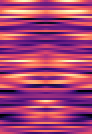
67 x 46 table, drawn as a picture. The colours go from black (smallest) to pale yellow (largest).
The values follow a bell shape. It is mirror symmetric from left to right. Streaks run across, left to right. Overall the values sit about 50% of the way up the scale.
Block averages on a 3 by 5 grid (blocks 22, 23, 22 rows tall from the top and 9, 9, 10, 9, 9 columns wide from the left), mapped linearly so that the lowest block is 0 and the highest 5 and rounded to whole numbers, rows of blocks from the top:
54245
45454
02420
